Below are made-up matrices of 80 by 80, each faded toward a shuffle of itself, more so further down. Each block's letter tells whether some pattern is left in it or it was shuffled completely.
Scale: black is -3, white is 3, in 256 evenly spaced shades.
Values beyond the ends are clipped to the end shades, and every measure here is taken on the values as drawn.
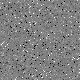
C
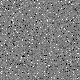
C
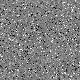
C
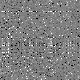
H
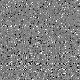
H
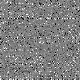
H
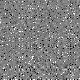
H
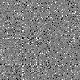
H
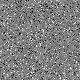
C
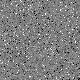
C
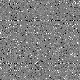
H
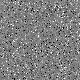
C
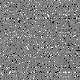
H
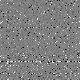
H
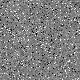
C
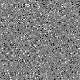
H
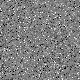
C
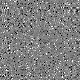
H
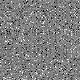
H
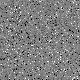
C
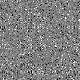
H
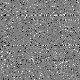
H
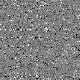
H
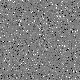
C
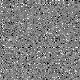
H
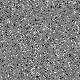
C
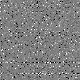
H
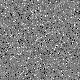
C
